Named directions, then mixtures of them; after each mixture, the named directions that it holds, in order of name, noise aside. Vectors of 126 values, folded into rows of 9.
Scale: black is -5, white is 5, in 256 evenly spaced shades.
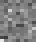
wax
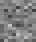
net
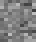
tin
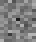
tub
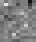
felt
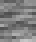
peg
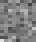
wax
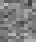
felt, peg, tin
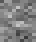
net, peg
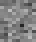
tin, wax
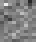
felt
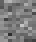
peg, tin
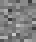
felt, net, wax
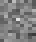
tub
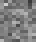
felt, tub, wax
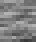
peg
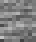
peg, wax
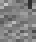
felt, tin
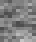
net, peg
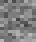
peg, tub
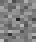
net, tub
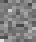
wax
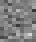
net, tub, wax
